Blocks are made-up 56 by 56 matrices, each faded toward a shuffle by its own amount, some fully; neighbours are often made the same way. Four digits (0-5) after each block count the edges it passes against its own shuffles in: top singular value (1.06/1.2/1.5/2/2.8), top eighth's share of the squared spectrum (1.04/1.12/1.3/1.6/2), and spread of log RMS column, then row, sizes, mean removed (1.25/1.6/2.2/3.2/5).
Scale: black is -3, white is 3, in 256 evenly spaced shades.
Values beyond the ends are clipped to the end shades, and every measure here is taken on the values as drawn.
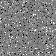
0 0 0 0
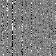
3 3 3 0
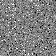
0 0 0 0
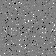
2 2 1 0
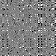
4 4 3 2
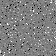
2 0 0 0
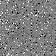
3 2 1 0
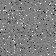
2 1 0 0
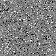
1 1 0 0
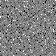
2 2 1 0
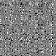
3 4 2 2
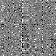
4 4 2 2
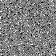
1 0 0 0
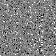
2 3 1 0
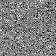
3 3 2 1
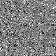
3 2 1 0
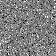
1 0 0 0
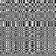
5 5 4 4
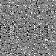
3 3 1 2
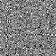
4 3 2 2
